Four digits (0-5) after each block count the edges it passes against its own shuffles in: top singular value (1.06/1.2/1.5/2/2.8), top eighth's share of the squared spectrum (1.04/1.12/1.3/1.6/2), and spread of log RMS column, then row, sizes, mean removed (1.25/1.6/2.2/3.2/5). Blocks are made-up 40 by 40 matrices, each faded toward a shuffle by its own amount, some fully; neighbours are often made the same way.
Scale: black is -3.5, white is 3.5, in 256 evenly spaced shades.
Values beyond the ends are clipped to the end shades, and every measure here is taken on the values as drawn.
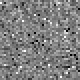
2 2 0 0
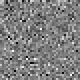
3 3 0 2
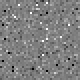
1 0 0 0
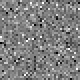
0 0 0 0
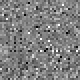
1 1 0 1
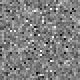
0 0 0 0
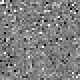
1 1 0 1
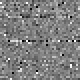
2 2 0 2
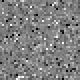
0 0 0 0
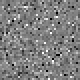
0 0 0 0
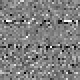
2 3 0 3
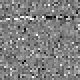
2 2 0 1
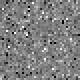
0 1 0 0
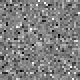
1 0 0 0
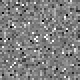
0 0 0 0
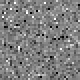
0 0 0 0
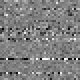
3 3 0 3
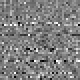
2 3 0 3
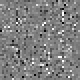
3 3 1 0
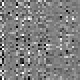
4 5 3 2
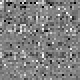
3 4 2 2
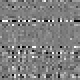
4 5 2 3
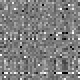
4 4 1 2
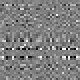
4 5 2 3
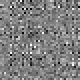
4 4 2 2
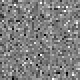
1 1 0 0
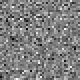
3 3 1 1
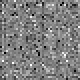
3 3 1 1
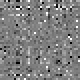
4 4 2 2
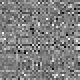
4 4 2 2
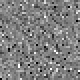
1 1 1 0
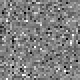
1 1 0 0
